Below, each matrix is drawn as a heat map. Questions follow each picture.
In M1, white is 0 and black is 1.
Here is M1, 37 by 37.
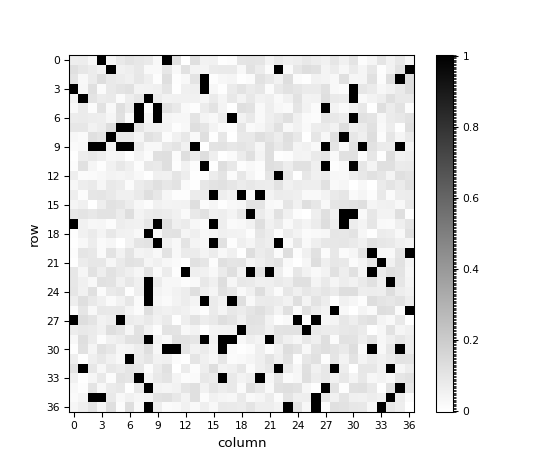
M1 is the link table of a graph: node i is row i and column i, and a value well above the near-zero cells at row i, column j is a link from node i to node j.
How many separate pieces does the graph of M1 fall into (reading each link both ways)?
1
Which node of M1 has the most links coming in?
node 8
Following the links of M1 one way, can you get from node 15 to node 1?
no
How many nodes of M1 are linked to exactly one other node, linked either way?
2
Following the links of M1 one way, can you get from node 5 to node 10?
yes
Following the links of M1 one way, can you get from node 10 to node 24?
no
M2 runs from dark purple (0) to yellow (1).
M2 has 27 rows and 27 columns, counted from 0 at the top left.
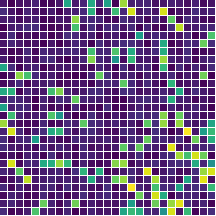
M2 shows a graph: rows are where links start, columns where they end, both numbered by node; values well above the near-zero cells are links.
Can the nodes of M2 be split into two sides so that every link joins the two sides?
no
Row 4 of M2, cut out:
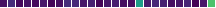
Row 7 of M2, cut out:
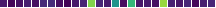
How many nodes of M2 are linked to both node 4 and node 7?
0
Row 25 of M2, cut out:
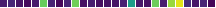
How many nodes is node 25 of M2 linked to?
6
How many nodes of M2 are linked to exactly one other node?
1
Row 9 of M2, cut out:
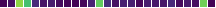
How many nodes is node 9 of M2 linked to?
4
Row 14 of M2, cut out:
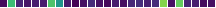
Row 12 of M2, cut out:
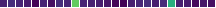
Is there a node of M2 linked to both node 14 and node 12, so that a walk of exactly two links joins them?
no
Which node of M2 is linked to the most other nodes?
node 20
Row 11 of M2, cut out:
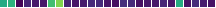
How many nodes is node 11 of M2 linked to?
5
